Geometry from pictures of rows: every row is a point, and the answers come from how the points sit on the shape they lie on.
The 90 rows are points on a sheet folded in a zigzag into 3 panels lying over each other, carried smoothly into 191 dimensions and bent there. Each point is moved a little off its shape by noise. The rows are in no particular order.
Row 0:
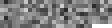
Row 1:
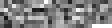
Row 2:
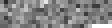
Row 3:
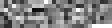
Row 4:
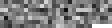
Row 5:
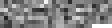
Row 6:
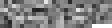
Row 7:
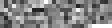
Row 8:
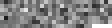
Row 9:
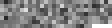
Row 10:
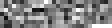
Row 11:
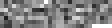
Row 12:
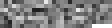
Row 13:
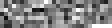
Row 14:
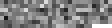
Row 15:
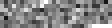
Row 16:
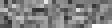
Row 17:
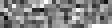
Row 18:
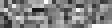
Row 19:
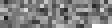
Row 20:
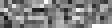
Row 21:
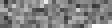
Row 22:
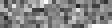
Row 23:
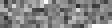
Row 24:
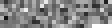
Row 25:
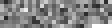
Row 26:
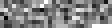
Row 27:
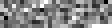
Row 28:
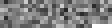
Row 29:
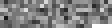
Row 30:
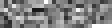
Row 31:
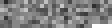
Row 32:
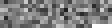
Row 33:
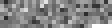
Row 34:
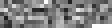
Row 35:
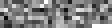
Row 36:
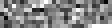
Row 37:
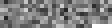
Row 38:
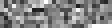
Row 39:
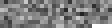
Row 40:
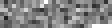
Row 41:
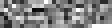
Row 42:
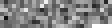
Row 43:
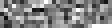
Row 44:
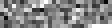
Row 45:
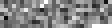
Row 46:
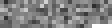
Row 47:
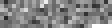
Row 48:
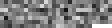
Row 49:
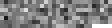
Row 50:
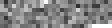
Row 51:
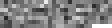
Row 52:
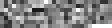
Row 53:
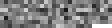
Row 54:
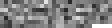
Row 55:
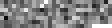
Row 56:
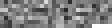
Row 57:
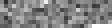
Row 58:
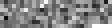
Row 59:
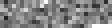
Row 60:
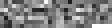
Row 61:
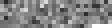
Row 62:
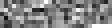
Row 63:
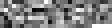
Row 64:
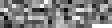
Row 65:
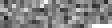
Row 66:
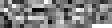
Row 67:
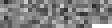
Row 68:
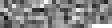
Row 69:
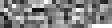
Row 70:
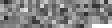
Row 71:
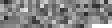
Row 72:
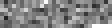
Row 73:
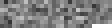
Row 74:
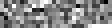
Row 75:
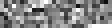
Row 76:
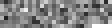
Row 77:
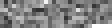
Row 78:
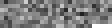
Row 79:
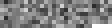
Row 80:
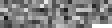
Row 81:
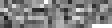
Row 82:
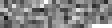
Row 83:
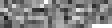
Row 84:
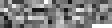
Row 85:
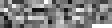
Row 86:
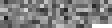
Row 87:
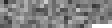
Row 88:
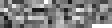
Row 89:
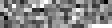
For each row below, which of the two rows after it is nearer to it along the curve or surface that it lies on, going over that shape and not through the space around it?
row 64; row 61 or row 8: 8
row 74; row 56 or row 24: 56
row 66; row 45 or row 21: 21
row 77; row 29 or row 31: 31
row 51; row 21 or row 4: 4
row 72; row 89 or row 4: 89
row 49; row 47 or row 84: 47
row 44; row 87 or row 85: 85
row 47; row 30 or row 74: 74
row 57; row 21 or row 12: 21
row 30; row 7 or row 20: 7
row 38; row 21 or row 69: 69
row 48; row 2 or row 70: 70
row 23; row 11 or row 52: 52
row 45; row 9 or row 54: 9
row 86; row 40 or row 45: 45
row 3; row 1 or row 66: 66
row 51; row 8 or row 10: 10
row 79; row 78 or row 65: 78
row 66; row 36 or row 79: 36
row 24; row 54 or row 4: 4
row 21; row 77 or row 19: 77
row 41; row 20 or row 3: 3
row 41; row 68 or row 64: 68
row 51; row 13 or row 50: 13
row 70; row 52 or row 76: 76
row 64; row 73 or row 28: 28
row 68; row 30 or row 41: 41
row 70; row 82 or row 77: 82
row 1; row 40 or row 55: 40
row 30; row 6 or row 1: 6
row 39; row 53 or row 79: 79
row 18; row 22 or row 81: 22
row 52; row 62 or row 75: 75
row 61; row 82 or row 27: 82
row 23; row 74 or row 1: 74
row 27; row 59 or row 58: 58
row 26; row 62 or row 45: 45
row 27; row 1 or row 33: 33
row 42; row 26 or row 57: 26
